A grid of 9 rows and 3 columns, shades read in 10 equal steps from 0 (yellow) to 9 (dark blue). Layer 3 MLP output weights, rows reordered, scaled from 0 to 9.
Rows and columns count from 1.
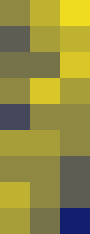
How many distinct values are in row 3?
2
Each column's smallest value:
2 1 0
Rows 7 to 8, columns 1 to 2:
4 4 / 2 4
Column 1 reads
4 6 5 4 7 3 4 2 3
